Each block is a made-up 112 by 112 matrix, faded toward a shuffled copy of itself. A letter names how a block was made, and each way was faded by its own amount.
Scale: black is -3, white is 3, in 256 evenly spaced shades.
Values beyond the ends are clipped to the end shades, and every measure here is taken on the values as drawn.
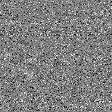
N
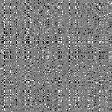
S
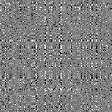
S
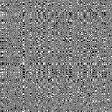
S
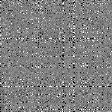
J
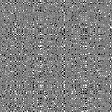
S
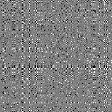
S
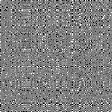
S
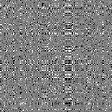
S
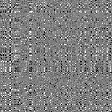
S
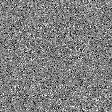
N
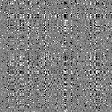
S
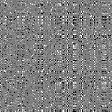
S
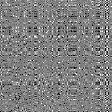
S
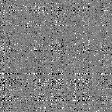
J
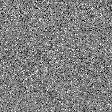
N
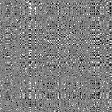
S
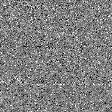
N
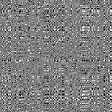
S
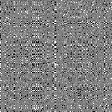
S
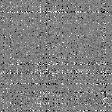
J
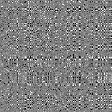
S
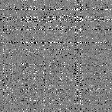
J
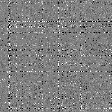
J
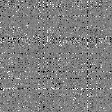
J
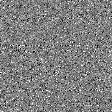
N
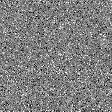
N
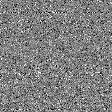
N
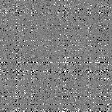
J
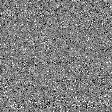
N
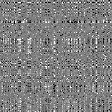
S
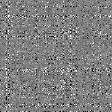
J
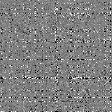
J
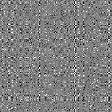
S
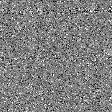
N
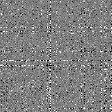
J
